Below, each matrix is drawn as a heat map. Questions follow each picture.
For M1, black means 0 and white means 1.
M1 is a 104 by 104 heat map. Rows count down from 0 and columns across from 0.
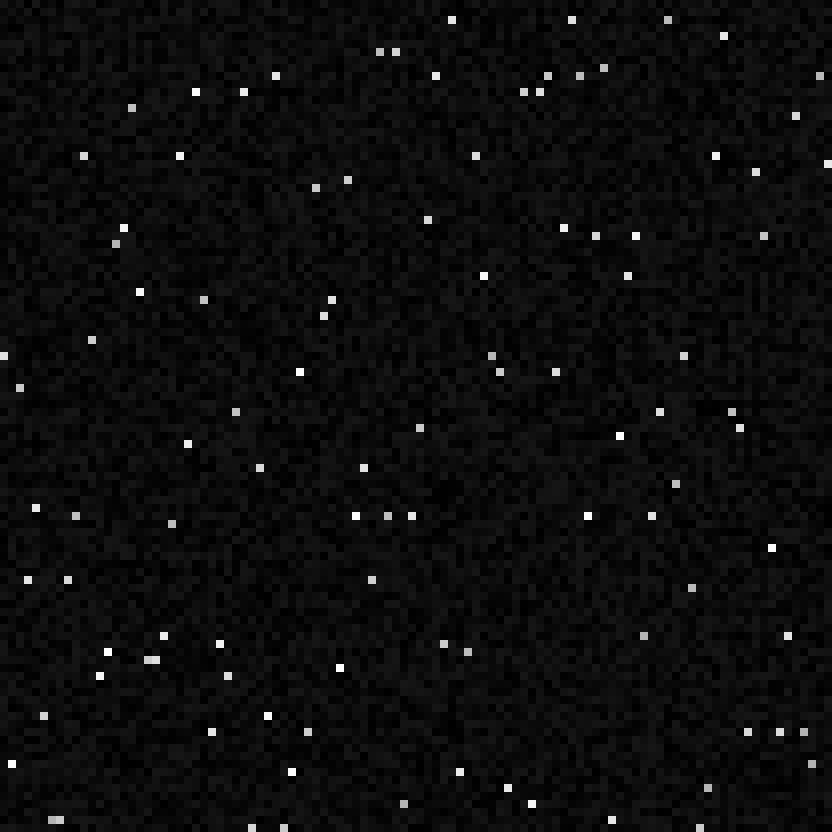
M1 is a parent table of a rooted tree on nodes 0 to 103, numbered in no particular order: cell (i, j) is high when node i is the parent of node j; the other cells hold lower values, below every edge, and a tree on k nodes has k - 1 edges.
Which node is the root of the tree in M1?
64
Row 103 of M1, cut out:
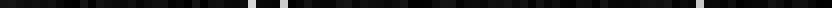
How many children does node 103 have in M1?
3
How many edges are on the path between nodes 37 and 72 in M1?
2
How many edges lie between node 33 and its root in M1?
5
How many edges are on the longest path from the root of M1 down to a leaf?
8
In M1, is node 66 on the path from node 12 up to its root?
no
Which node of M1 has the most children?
64
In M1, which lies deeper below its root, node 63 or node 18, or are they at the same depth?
node 63
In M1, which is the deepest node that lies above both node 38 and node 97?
91
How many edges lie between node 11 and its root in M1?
5
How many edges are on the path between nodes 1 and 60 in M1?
7
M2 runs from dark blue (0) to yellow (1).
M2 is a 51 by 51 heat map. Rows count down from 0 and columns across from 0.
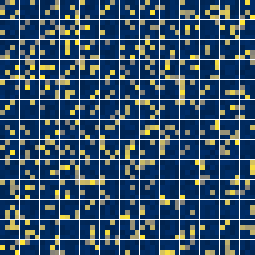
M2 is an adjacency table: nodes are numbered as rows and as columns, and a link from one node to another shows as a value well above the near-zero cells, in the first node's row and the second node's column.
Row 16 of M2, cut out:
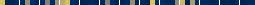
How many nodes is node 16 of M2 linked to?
12
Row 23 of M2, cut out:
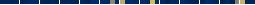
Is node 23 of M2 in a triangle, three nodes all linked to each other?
no
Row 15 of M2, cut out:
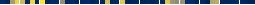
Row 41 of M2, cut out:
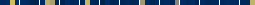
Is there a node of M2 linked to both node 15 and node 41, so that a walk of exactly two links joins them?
yes
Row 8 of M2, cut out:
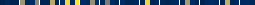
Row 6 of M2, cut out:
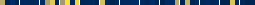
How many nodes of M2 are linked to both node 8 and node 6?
4
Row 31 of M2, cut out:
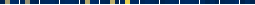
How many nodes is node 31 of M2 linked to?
5
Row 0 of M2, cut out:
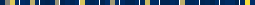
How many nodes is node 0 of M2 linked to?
9
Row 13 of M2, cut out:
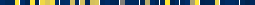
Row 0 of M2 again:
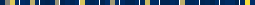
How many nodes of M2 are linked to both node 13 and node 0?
3
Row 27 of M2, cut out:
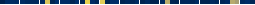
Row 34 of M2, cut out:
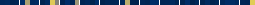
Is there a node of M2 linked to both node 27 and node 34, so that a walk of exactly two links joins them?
no
